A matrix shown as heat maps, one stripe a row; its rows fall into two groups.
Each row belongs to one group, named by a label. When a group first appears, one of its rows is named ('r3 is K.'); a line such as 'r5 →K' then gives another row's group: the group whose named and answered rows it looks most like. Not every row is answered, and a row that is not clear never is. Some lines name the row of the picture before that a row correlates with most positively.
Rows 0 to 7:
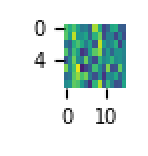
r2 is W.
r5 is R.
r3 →R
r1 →R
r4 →W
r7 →R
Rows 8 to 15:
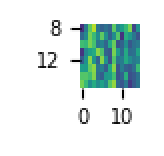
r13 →R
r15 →R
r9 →W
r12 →W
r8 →W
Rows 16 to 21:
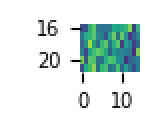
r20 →R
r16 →W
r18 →W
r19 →W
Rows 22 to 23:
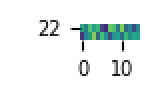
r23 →W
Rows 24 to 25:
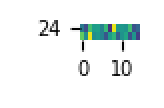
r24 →W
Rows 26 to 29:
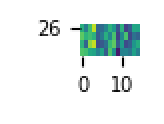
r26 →R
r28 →R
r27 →R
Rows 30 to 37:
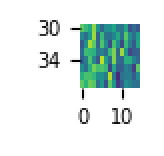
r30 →R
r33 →R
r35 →W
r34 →W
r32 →W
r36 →R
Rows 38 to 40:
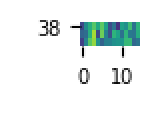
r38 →W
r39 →W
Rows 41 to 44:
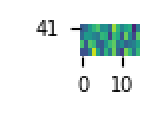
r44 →W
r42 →W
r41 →W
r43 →R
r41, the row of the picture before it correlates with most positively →40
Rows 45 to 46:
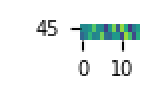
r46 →W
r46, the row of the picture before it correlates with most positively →42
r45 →R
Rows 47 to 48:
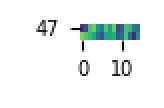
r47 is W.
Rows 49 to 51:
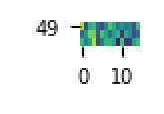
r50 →W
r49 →R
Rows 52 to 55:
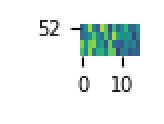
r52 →W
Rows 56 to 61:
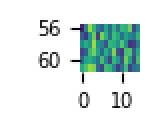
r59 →W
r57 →W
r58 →R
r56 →W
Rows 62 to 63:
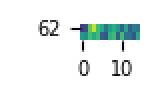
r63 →R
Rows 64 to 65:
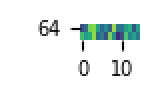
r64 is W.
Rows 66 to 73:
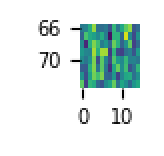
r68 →W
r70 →W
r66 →W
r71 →W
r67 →W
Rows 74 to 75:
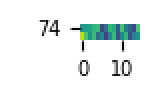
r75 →R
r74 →R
